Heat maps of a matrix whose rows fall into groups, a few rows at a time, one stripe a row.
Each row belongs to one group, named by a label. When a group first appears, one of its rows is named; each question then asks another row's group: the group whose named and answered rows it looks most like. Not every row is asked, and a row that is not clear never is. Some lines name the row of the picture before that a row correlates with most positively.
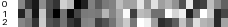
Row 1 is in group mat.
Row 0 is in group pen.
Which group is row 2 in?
mat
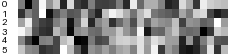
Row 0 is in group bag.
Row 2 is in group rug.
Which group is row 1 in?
mat
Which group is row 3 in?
rug
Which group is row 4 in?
pen
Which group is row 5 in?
pen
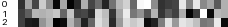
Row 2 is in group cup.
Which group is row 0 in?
mat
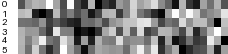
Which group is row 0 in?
bag
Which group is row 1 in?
rug
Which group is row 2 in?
mat
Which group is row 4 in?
pen
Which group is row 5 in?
pen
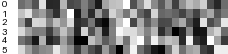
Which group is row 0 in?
mat
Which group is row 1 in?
pen
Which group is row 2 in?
bag
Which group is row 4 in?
pen
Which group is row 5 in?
rug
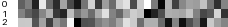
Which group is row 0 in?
mat
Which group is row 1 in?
cup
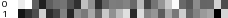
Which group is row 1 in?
mat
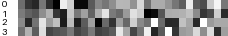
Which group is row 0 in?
pen
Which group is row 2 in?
bag
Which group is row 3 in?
mat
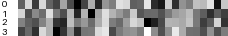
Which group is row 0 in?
mat
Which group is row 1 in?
cup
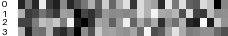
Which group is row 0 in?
mat
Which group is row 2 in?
bag
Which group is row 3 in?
cup
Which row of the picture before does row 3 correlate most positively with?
3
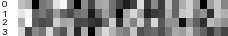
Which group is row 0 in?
rug
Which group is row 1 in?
rug
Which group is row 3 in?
cup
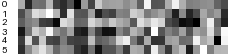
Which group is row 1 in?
bag
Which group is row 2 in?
pen
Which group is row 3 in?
bag
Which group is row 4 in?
mat
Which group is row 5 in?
bag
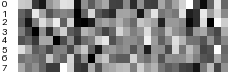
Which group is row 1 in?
bag
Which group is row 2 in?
bag
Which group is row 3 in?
mat
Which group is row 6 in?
cup
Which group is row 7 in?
pen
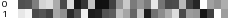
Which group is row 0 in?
bag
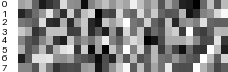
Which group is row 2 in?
mat
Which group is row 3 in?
rug
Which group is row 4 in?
cup
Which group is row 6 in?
bag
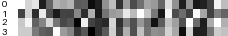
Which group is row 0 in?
rug
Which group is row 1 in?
mat
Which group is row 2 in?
rug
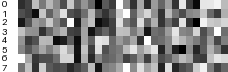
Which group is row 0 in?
bag
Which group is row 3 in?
rug
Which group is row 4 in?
cup
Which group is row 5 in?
pen
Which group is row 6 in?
rug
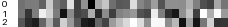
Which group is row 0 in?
cup
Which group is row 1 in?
bag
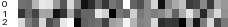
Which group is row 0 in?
bag
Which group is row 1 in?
cup
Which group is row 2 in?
pen
